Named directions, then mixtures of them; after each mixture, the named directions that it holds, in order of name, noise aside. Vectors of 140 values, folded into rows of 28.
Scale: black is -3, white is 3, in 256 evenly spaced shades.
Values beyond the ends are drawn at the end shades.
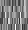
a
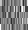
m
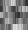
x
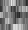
x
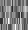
a, x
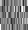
m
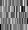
m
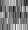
a, x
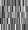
a, m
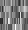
a, x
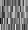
a, m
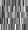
a, m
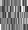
m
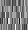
a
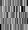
m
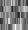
a, x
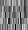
a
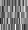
a, m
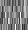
a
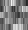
x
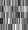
a, x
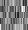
m, x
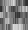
x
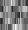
a, x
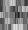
x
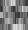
x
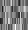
a, x
